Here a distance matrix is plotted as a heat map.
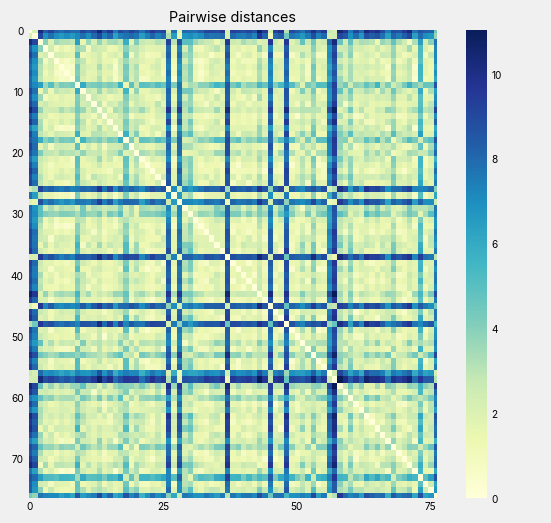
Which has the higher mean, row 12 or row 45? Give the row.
45
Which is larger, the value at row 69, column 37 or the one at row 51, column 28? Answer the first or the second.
the first
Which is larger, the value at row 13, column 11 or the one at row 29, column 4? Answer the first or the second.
the second
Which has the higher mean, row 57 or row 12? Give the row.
57
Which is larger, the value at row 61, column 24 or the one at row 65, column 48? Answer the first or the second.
the second
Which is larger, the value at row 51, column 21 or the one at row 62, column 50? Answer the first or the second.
the first
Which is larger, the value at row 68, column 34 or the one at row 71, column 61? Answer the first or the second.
the first
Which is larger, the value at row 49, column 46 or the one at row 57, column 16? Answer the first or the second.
the second
